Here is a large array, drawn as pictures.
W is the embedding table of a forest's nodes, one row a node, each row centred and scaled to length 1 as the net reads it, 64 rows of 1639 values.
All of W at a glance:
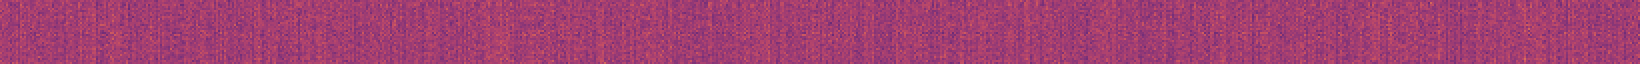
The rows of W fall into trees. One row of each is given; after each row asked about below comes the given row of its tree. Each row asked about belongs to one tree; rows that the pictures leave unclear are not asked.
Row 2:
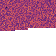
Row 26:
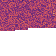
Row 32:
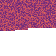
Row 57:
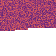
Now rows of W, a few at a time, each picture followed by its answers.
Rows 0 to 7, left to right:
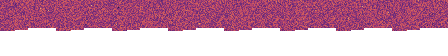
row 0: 32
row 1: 57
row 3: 57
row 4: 57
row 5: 57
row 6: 2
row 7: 57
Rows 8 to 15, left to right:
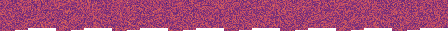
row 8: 2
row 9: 32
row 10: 57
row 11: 26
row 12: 26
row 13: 2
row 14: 32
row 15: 2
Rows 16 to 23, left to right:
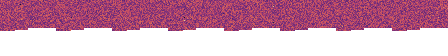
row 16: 57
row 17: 57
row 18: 57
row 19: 32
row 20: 32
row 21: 2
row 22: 2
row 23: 26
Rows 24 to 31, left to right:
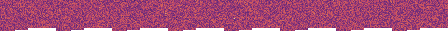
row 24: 2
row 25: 2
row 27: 32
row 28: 32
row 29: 2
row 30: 57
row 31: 26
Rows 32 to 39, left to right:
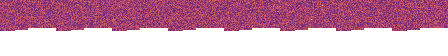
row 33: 32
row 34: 57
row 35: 57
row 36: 26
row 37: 32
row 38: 32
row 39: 2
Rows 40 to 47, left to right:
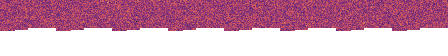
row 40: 32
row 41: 57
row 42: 57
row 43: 32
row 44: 26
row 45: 32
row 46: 26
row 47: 2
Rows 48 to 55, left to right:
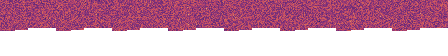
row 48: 2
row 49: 32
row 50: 32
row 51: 57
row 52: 57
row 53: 26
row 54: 32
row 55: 26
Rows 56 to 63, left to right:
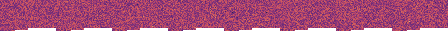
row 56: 32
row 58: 32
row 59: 2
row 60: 26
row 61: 57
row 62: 57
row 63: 32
